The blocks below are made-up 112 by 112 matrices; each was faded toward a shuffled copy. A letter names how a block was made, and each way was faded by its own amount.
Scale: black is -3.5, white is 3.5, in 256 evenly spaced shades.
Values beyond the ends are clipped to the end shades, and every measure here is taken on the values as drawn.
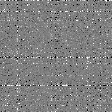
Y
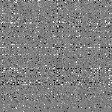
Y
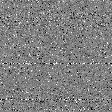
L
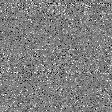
L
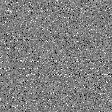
L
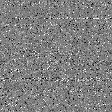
L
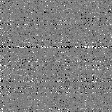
Y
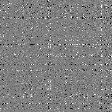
Y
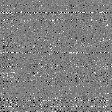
Y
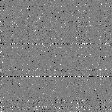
Y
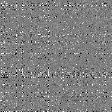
Y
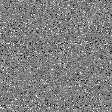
L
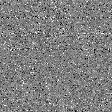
L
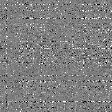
Y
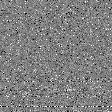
L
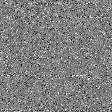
L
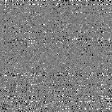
Y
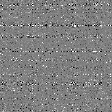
Y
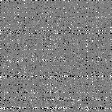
Y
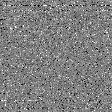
L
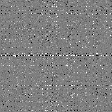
Y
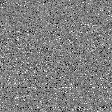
L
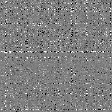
Y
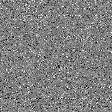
L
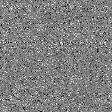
L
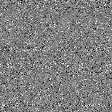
L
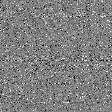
L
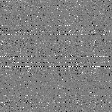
Y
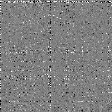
Y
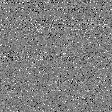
L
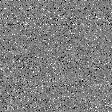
L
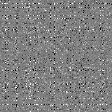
Y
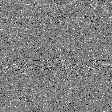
L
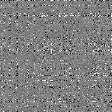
Y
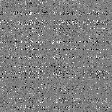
Y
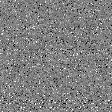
L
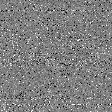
L
